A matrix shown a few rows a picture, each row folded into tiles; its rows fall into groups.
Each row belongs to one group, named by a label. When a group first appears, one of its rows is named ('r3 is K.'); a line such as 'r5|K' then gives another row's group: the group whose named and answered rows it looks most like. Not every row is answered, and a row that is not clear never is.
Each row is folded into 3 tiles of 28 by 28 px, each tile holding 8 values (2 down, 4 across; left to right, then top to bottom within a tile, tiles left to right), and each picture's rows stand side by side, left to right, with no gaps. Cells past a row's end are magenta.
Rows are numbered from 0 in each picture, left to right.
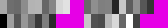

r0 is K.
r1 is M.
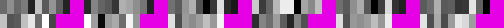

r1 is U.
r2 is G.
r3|K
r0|M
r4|G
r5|G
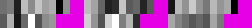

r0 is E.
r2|U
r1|M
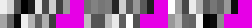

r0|M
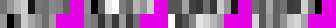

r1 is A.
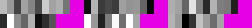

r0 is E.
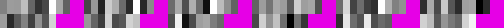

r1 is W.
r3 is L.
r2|E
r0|G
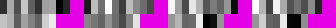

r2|E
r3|E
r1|U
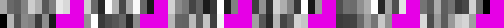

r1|E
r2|G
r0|K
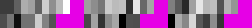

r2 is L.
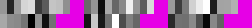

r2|K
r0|A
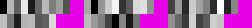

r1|A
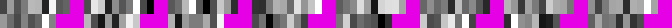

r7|A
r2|G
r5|M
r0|W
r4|A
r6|E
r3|A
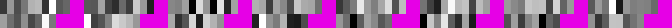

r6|K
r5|L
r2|W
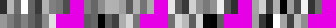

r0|U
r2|E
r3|M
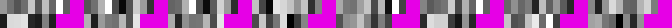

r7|A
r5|L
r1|G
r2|G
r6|M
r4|L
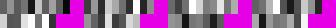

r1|W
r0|M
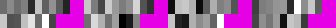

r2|U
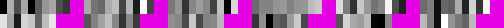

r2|W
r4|E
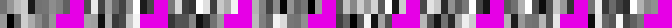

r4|K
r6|G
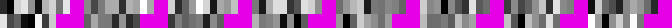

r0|A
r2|K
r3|A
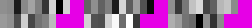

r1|M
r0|W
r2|A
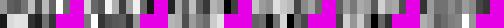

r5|U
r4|L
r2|U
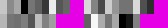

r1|E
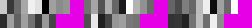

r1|E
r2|K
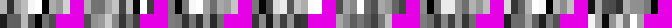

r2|A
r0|K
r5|A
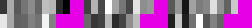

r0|U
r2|E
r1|W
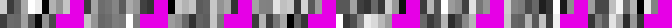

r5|W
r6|G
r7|L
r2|U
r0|K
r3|K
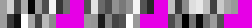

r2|K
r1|U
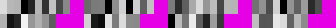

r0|M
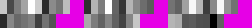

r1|U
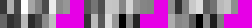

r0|W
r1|L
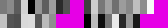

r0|M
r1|K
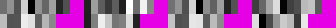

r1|L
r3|G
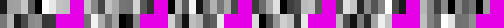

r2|U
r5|M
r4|U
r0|A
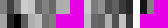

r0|A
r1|G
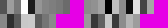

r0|M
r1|W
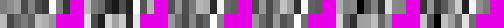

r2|W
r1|G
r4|G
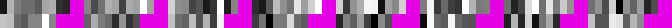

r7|M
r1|A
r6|L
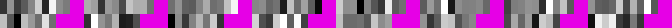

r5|M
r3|M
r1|E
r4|G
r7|L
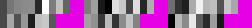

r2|L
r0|L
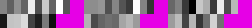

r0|L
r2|W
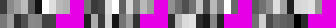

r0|A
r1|L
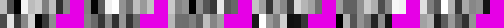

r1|A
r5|E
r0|E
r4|K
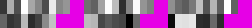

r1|A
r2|L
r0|W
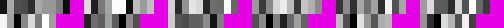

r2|A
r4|W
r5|M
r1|K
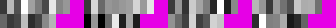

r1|K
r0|W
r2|W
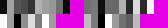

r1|W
